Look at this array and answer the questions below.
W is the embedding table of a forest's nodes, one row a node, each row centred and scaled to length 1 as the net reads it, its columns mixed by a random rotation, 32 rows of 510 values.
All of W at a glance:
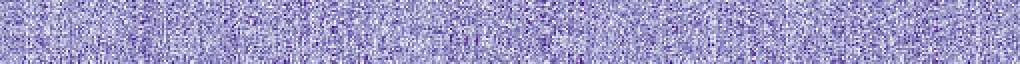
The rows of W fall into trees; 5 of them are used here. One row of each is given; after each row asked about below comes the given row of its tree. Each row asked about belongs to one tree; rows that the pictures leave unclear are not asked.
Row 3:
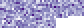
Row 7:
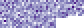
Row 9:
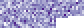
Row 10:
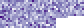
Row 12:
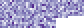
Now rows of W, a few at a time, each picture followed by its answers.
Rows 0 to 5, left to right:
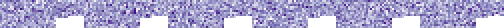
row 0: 3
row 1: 9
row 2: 9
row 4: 10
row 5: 9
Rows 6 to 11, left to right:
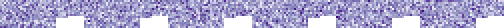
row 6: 12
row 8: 3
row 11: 10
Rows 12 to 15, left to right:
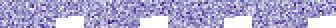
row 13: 9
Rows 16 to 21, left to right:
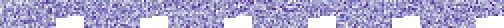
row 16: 9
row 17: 12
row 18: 7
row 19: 3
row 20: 7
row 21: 3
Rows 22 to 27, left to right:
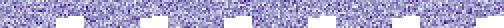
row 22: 3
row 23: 10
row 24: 7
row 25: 10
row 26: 7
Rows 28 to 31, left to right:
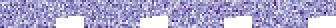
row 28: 12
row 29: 12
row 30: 9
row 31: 9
